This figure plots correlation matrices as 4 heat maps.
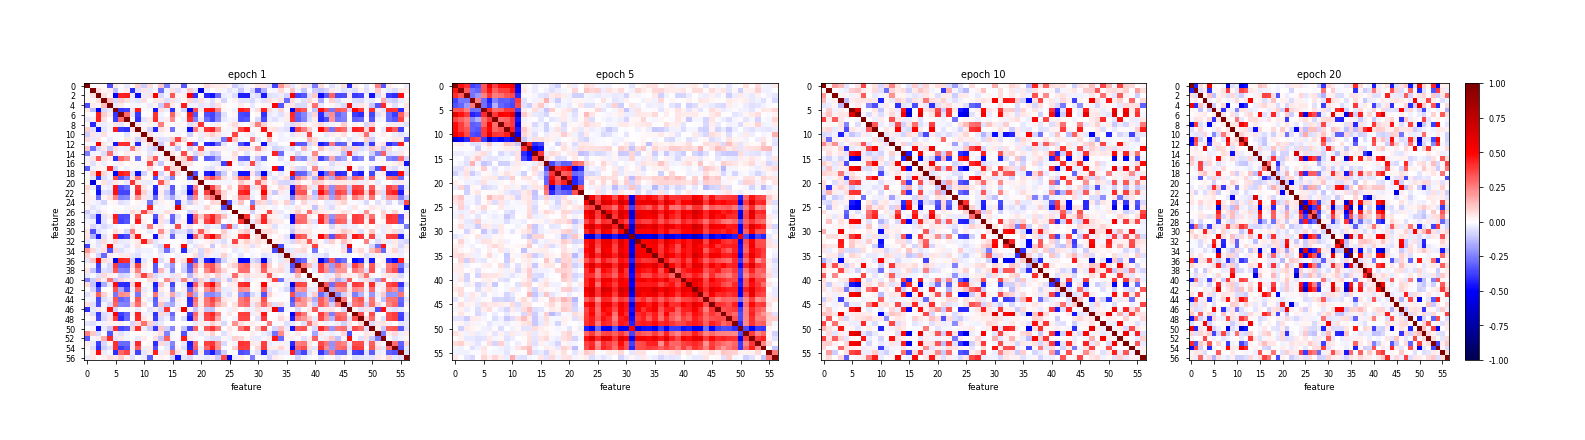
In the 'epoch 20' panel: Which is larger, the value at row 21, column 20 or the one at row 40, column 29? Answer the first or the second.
the second
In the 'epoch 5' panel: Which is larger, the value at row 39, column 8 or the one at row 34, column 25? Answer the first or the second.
the second
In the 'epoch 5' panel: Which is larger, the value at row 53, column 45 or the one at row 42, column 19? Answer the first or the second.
the first
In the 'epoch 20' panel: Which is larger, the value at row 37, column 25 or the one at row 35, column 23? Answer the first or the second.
the second
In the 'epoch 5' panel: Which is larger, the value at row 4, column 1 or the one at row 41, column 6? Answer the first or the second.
the second
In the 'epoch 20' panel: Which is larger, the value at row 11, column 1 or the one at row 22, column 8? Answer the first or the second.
the first
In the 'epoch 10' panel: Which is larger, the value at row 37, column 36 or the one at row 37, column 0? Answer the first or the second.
the second
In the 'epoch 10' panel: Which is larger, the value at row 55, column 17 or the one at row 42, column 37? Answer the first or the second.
the first
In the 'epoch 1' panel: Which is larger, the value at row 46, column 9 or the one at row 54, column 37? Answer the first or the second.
the second
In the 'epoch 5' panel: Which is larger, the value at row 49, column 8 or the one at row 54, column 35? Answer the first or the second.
the second
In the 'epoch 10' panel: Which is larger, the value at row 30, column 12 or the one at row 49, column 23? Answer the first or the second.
the first
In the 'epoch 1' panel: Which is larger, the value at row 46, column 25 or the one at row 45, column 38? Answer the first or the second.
the second
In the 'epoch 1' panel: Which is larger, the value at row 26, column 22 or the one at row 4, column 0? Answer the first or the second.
the first
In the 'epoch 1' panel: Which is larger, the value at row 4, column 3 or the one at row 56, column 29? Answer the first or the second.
the first
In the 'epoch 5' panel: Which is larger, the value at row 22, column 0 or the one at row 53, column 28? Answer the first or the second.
the second
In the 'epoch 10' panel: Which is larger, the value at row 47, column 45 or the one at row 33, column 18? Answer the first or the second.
the second
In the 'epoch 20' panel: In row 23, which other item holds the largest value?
14
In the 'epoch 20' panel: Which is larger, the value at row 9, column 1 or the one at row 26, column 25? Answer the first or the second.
the first
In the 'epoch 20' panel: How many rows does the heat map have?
57
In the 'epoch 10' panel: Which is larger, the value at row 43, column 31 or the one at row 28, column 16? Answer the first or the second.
the first
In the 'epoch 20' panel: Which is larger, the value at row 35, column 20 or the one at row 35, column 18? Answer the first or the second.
the second
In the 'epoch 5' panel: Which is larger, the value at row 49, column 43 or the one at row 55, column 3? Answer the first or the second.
the first
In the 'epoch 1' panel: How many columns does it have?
57
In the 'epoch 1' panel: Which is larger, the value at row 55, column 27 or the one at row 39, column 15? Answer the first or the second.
the second
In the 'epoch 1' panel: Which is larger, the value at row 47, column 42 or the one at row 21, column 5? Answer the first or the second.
the second
